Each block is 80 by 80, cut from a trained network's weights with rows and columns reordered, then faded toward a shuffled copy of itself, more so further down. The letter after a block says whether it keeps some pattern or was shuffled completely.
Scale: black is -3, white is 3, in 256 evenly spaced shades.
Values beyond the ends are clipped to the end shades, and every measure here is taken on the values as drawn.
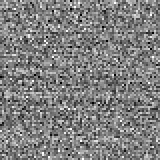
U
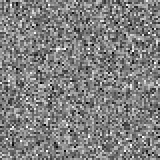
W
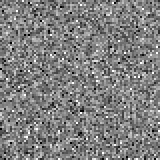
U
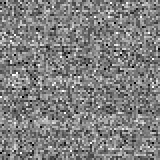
U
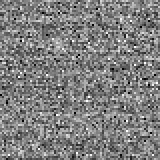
U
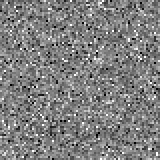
W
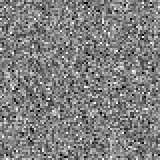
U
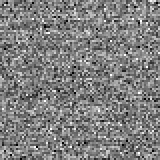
U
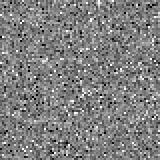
W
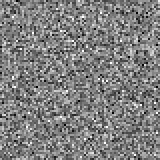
W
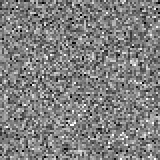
W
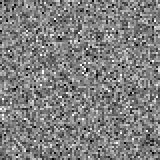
W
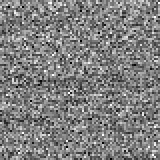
U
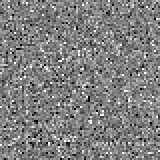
U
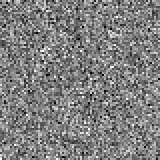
W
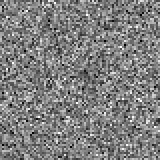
W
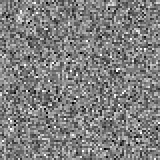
W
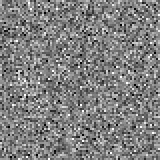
W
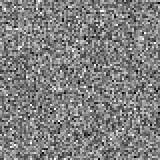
W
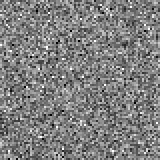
W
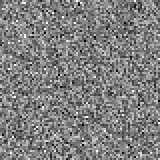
W
